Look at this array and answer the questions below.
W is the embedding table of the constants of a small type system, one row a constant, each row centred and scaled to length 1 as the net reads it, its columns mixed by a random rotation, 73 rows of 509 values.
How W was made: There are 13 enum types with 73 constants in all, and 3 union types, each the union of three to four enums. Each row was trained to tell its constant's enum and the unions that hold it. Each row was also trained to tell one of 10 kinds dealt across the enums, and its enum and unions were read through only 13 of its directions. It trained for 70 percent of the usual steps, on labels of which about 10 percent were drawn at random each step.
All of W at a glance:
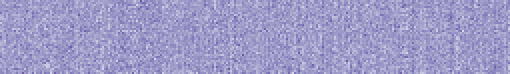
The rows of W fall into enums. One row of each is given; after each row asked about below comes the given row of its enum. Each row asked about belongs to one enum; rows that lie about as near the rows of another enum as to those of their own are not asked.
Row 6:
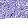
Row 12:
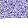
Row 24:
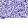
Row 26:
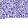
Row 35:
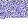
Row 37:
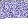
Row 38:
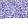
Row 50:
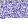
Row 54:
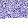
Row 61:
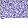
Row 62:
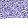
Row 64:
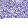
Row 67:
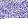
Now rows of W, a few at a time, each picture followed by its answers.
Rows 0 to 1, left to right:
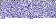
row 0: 6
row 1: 24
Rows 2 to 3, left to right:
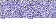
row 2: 38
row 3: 61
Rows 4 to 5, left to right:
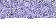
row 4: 6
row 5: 67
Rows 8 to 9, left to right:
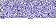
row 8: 64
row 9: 54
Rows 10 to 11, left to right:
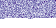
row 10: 26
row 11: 24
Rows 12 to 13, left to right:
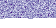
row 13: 54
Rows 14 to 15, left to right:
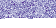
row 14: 67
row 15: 24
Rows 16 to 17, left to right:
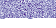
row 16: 50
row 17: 61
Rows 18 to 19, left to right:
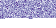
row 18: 67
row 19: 61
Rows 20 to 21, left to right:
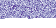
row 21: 37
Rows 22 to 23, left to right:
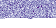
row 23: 64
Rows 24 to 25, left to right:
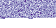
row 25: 35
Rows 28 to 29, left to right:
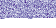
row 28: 61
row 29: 64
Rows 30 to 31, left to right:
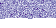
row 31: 26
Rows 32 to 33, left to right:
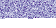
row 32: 24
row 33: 12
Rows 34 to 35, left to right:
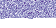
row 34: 37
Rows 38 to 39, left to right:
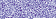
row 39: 6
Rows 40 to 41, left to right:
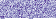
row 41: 37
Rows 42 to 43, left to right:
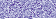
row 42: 38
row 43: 61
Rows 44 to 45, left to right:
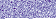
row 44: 67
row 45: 35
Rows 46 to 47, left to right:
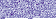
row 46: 6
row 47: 26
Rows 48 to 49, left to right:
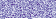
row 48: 38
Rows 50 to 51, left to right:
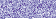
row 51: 64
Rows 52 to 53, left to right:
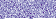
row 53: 64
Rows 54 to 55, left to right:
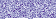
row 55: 26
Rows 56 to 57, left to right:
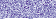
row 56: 26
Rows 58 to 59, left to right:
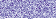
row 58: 62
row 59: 37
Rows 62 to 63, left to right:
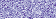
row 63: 38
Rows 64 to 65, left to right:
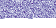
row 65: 50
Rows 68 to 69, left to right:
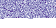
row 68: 50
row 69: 6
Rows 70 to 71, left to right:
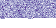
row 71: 37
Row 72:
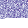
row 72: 54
